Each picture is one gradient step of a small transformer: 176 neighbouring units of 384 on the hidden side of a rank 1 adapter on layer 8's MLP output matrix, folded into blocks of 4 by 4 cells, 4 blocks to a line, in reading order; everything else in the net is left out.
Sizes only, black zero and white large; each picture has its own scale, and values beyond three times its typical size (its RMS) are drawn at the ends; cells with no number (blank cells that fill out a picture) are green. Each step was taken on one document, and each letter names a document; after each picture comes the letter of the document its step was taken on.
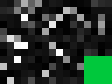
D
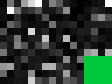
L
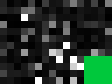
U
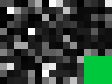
L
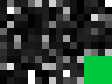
L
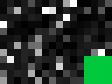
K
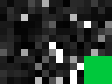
U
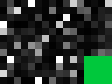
K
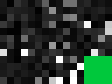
U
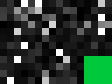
D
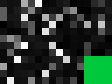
D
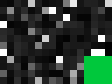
K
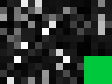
D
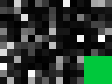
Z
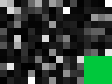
L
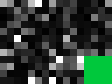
L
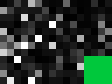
Z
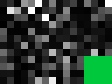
L
